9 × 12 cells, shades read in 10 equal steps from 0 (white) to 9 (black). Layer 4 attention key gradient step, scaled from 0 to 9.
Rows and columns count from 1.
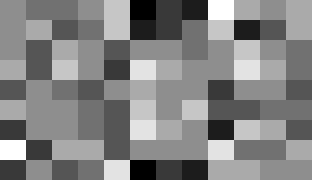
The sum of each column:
38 43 38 41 40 41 43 44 35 34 38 40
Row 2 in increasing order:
2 2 3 3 4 5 5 6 6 7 8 8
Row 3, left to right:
4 6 3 4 6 4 4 5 4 2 4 5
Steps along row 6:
up same up up down up down up same down same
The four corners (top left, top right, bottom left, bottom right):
4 3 7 4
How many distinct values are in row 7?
8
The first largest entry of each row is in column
6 6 2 5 9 5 9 2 6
